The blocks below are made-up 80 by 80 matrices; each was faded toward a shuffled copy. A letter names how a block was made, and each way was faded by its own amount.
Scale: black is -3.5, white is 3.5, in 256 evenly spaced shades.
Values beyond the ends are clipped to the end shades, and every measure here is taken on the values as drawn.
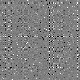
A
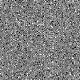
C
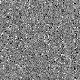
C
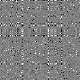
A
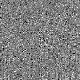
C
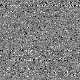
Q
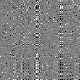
A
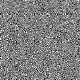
C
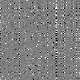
A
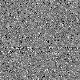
Q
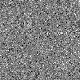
C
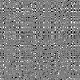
A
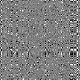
A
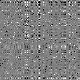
A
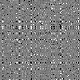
A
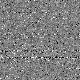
Q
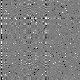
A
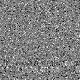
C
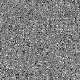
C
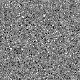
C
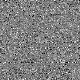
Q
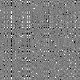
A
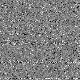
Q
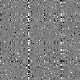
A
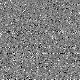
Q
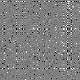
A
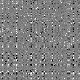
A
